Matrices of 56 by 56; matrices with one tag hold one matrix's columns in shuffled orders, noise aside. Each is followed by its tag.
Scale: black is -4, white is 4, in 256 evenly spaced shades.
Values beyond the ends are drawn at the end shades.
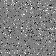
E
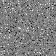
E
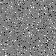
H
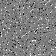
H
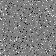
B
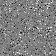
E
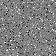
H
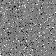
H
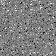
E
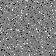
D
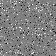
E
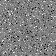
B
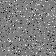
B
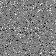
E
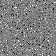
H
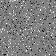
D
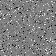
B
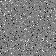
B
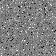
H
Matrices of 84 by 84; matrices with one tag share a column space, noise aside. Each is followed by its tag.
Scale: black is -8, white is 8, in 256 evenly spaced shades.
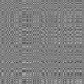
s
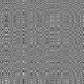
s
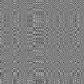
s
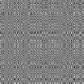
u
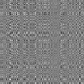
u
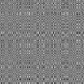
u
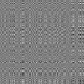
s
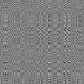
s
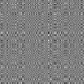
u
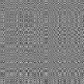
s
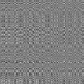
s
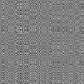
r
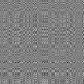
s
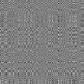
s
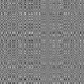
u
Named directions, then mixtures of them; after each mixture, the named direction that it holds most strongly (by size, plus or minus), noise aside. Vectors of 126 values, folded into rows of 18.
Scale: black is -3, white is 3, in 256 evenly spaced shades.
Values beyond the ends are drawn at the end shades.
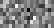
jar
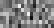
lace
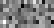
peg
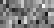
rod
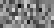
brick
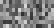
brick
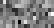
rod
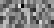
lace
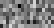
lace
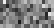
rod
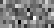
jar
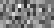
brick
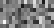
peg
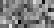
peg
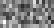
peg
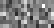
lace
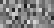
brick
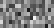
jar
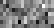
rod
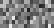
jar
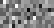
jar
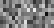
peg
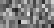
lace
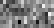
rod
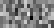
brick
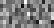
peg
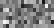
peg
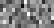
peg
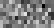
brick
